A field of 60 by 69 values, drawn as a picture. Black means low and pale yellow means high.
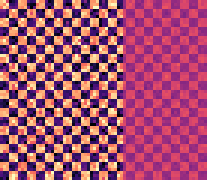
There is no overall slope. The right part is calmer, past a seam about 60% of the way across. On average the colour sits 50% of the way up the scale. A checkerboard runs through the table.
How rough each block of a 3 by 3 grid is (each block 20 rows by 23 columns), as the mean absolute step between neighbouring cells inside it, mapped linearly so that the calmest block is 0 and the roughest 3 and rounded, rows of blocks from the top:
3 2 0 | 3 3 0 | 3 2 0
